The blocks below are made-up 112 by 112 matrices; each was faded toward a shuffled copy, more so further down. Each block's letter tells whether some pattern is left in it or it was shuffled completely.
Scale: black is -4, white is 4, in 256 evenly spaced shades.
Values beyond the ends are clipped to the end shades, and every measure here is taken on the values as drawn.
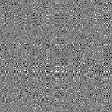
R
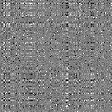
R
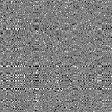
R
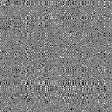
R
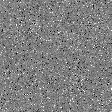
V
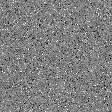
V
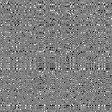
R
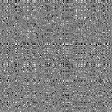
R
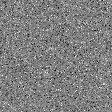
V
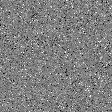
V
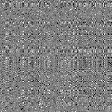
R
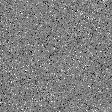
V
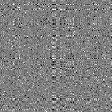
R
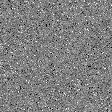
V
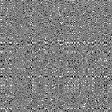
R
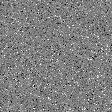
V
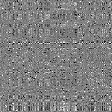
R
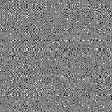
R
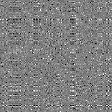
R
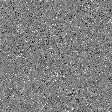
V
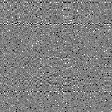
R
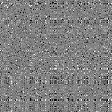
R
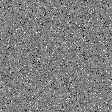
V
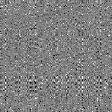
R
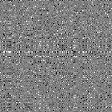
R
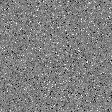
V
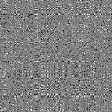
R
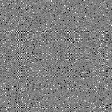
R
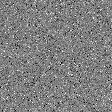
V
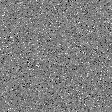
V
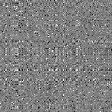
R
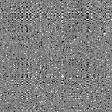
R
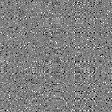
R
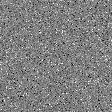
V
